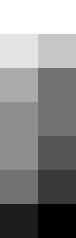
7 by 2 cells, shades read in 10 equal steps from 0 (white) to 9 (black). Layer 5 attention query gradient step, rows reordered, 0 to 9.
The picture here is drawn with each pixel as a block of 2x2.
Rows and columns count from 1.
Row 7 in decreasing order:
9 8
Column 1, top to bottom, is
0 1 3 4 4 5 8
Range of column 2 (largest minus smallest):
9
